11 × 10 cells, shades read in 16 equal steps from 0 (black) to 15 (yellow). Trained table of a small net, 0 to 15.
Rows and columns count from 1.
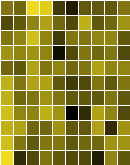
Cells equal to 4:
3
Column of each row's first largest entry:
3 7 3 1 3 1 1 1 1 1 1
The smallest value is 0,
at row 8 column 6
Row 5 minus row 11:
-8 3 6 0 3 2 3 9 0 3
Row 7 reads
12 7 8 10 8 6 6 6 8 6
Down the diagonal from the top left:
8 6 13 9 9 4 6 11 3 10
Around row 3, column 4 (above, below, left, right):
11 9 13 4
